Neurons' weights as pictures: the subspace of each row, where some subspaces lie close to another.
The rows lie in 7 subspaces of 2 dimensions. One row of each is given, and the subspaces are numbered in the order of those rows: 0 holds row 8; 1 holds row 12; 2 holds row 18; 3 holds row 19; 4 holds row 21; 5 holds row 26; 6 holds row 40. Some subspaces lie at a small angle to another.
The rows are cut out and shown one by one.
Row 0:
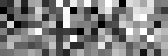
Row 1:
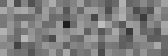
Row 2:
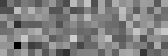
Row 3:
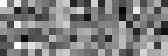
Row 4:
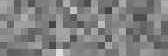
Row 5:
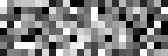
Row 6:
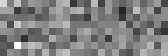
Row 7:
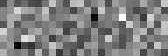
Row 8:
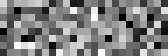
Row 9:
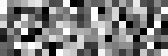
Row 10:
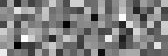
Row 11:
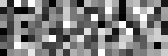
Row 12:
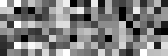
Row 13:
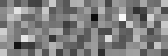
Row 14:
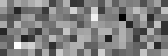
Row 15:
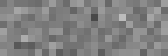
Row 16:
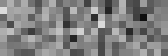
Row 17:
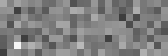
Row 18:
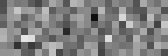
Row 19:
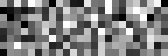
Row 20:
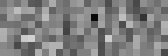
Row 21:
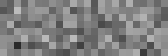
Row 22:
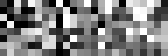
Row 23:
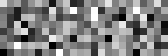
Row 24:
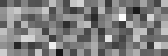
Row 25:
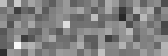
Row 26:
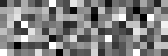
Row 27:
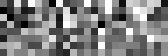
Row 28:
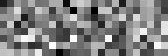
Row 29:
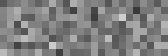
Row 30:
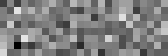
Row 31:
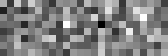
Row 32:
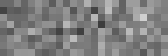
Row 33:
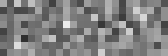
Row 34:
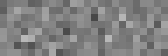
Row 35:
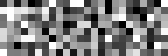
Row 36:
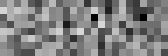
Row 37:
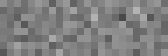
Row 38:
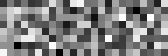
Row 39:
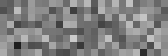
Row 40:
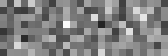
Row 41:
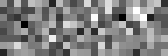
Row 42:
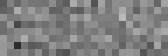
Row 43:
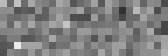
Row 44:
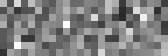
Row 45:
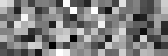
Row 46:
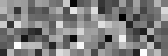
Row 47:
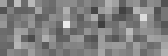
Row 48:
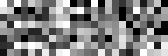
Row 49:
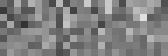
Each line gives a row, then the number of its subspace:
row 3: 1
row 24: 3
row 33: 6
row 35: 3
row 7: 0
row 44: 4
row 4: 5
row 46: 6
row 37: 5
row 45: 5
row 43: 1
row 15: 0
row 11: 6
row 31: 6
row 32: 2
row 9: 2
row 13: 0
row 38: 3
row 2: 1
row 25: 4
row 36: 2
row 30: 4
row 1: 6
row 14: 0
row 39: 4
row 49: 3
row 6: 1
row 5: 0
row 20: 2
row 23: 5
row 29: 5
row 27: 3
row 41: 5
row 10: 6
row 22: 3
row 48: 1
